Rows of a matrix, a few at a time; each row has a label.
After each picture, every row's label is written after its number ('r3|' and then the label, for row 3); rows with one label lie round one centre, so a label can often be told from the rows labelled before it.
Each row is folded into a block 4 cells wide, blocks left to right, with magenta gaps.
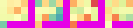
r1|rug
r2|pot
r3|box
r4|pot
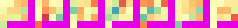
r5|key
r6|pot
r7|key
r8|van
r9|box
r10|key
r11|key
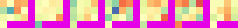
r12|van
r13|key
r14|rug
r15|van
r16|key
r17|box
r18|rug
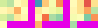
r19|rug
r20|pot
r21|key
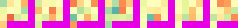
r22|pot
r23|rug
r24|box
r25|van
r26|rug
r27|rug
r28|key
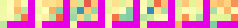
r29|key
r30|key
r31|van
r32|pot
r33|van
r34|pot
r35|key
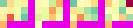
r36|pot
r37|rug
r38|pot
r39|box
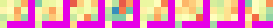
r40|rug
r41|rug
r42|box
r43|van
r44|rug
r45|key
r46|rug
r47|pot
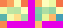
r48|box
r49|box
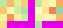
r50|pot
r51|key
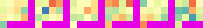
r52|key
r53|van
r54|rug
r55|box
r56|pot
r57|van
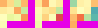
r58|key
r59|key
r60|pot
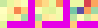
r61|rug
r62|box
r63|van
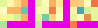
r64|key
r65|rug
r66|box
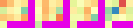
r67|key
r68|key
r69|rug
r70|van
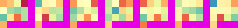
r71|box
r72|pot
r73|box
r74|van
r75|box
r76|pot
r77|pot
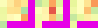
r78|key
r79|rug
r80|rug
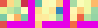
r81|box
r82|pot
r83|pot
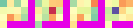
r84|pot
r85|rug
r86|pot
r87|van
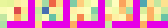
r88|rug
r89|van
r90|pot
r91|key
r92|pot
